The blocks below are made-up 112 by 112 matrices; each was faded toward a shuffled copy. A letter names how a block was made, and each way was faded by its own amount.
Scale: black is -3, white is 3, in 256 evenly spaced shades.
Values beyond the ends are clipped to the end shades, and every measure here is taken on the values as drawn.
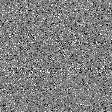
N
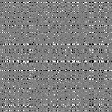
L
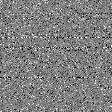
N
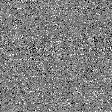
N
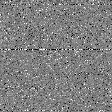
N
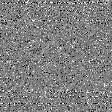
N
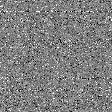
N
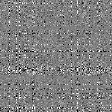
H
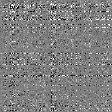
H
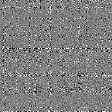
H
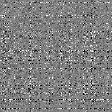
H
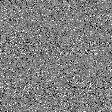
N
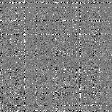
H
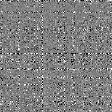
H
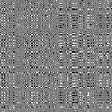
L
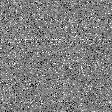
N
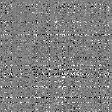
H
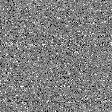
N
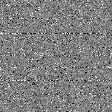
N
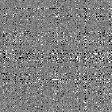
H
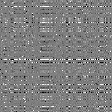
L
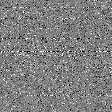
N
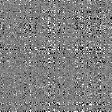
H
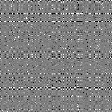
L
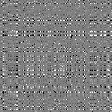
L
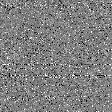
N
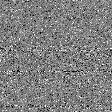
N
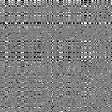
L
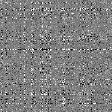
H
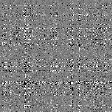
H
